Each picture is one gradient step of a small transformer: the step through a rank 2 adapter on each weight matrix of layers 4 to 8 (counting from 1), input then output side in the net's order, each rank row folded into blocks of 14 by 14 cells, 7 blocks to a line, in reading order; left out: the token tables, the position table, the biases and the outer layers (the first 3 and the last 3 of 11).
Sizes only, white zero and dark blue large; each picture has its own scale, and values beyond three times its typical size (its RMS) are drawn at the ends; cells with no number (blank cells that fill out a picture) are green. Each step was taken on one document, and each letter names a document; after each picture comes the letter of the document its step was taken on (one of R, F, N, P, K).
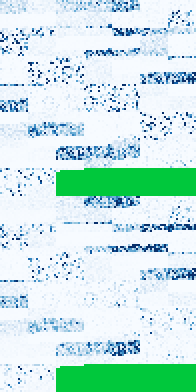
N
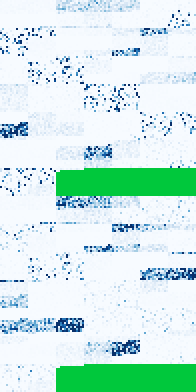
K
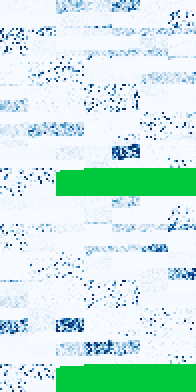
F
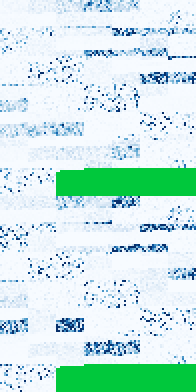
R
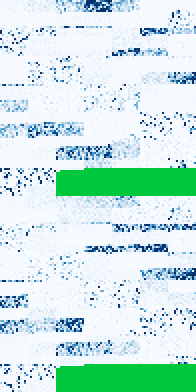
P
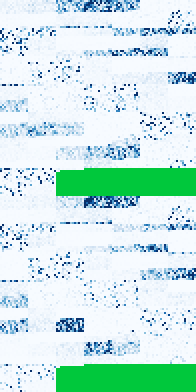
N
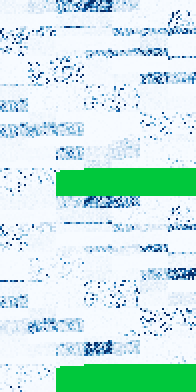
N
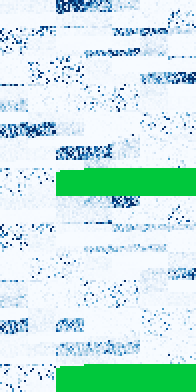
N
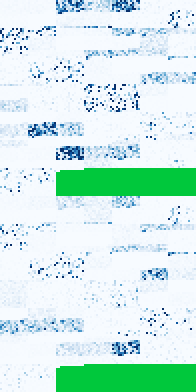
F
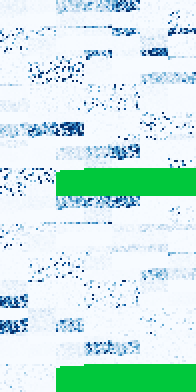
F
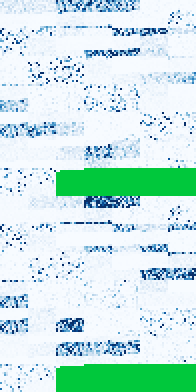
R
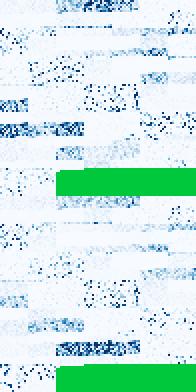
R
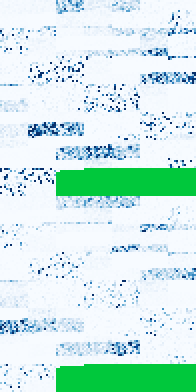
F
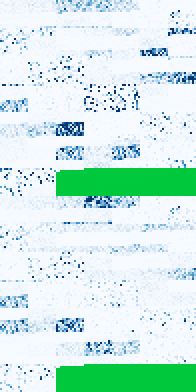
R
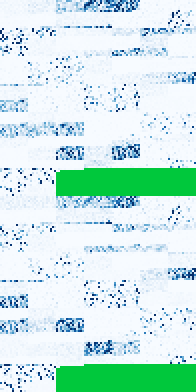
N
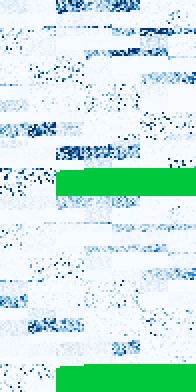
F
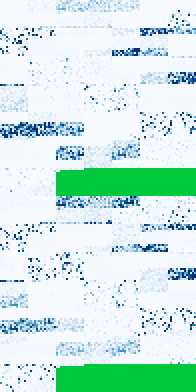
K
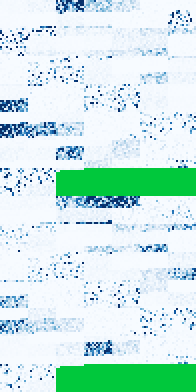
P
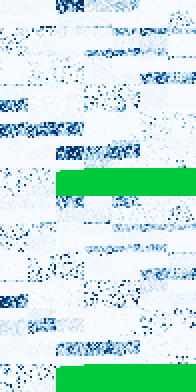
P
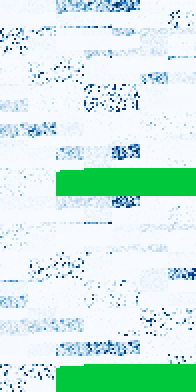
F
